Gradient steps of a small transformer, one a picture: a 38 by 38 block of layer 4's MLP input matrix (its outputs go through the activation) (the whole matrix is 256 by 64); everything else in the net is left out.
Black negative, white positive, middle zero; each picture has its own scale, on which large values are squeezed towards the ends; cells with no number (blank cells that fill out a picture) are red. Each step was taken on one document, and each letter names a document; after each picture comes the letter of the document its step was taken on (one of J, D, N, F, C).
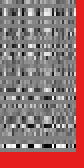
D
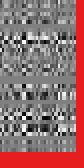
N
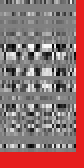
D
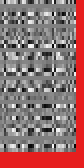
D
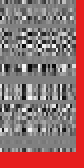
N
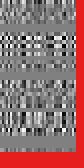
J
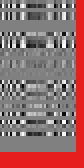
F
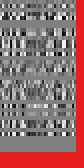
F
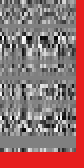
N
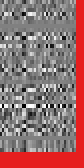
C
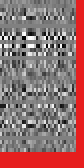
C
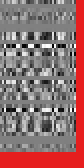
D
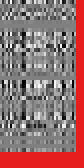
J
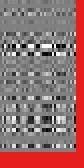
D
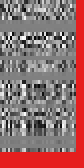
J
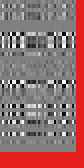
F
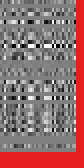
D
